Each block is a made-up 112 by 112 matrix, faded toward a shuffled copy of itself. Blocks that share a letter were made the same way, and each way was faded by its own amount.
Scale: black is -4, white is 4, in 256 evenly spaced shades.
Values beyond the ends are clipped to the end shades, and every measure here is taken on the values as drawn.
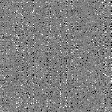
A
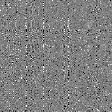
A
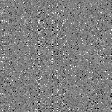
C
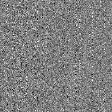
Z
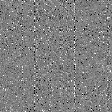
C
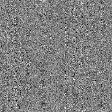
Z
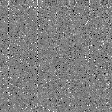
C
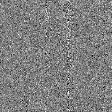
Z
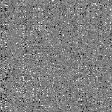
C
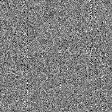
Z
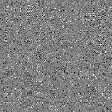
C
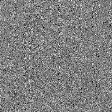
Z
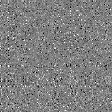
C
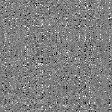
A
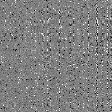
A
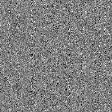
Z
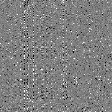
A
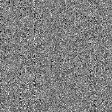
Z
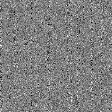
Z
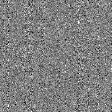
Z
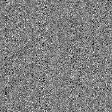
Z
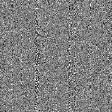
Z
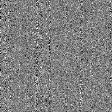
Z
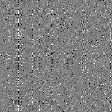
A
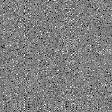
C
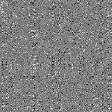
A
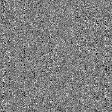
Z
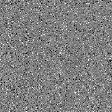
C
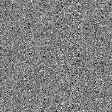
Z
